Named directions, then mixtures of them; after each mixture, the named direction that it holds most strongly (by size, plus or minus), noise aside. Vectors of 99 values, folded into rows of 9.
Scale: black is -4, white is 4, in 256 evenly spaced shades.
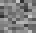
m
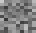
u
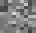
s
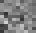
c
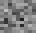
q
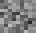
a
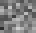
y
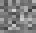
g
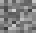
g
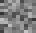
a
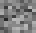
y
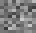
g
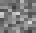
a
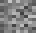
s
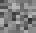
a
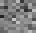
m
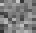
c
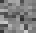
c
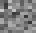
a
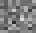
g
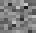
q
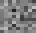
g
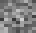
q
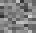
m
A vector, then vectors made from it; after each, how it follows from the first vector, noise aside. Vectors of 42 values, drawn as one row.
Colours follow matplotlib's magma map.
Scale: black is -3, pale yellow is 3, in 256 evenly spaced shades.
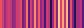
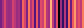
negated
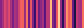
sign-scrambled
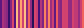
reversed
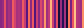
negated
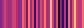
negated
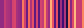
negated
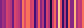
sign-scrambled
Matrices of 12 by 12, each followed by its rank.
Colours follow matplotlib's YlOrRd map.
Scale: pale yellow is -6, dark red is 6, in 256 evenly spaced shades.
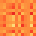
one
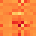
two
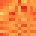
two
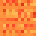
two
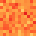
full rank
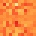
two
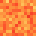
full rank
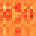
two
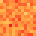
full rank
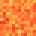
full rank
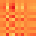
one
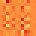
two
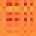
one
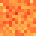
full rank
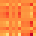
one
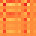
one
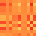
one
